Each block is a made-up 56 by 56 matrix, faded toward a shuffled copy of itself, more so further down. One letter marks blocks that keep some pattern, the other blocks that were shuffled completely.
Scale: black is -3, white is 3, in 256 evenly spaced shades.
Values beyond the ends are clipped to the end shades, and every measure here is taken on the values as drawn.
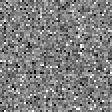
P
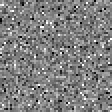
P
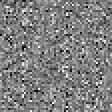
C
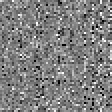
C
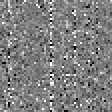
C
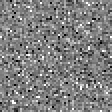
P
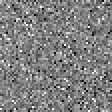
P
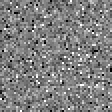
P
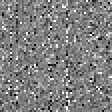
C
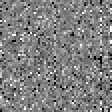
C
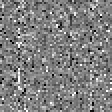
C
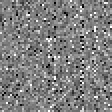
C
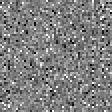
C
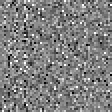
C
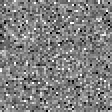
P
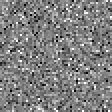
P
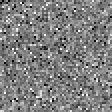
P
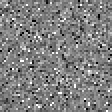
P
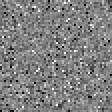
P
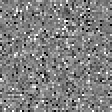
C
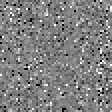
C
